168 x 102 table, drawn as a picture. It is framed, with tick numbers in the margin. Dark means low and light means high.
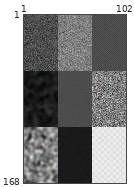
The table splits into 3 rows of 3 panels. Panel 1,1: low, fine-grained. Panel 1,2: middling, fine-grained. Panel 1,3: low, checkered, faint in contrast. Panel 2,1: very low, blotchy, faint in contrast. Panel 2,2: low, flat. Panel 2,3: middling, fine-grained, strong in contrast. Panel 3,1: middling, blotchy, strong in contrast. Panel 3,2: very low, flat. Panel 3,3: very high, checkered, faint in contrast.
